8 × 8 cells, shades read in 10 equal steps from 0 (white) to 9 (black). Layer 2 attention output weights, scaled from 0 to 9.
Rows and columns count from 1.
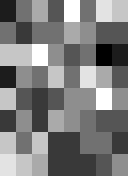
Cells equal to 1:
3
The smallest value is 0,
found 3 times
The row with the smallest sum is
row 1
